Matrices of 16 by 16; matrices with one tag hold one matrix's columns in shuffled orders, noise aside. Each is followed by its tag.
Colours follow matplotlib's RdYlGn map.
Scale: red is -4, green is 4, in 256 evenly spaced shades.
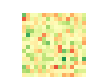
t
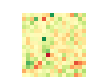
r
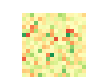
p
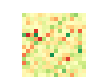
p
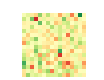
r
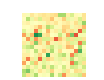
p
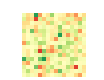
t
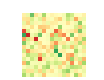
p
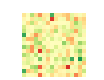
t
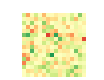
p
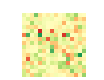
p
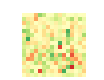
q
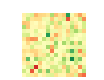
t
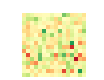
q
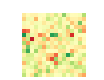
p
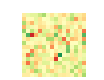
p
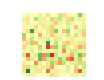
q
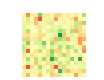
t
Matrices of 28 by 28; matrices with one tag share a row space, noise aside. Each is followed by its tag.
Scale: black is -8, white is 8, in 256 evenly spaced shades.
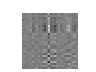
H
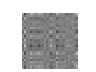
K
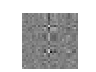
H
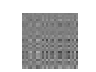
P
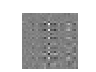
H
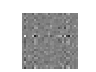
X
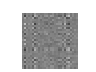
X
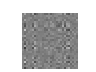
X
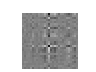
H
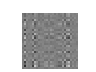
X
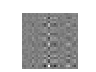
H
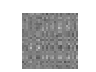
P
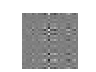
H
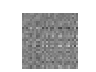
P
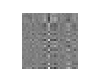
H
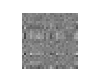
K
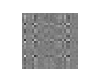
X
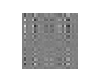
X
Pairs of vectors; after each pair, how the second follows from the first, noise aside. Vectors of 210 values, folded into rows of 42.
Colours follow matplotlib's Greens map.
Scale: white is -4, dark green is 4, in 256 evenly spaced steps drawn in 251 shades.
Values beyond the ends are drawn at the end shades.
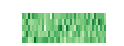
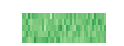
shrunk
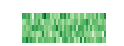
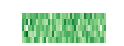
shuffled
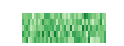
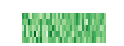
shuffled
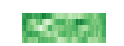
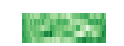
reversed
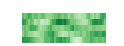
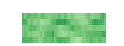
shrunk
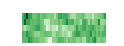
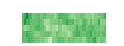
shrunk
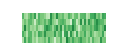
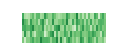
shuffled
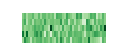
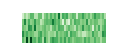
shuffled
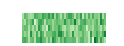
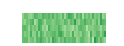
shrunk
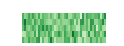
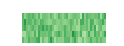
shrunk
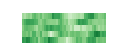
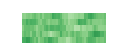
shrunk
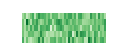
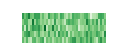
shuffled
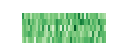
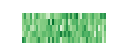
shuffled
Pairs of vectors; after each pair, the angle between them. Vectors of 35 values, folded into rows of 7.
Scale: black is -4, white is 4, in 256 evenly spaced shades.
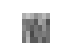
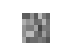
orthogonal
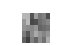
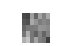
nearly opposite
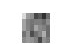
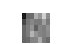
nearly opposite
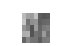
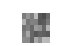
partly aligned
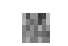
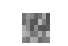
partly opposed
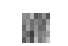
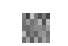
partly aligned
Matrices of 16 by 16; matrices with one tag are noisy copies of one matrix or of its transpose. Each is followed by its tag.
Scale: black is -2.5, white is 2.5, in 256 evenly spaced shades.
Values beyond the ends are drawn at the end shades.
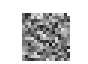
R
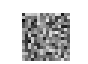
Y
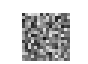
Y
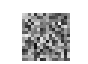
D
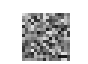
D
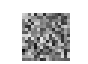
D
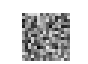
Y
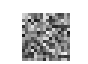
D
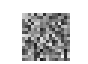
D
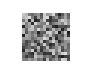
D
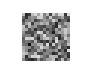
R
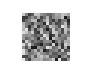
R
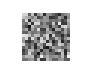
D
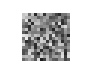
D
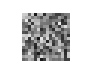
D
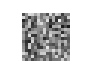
Y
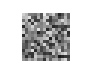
D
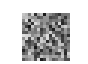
D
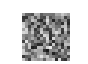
R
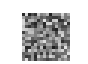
Y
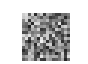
D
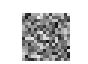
R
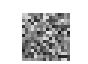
D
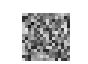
R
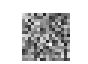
D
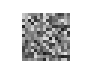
D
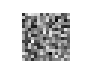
Y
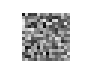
Y
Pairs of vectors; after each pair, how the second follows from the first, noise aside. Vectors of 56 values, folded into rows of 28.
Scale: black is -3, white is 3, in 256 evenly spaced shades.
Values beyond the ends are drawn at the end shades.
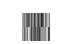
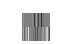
partly zeroed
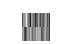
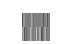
partly zeroed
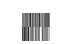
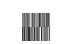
sign-scrambled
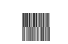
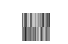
sign-scrambled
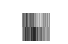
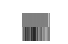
partly zeroed
